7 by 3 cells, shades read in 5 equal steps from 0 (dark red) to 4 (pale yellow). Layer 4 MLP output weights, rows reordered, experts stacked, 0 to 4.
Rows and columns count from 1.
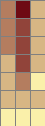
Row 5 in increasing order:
2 3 4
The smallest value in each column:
2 0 3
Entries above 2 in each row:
1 1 1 2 2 3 3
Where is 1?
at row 2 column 2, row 3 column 2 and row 4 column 2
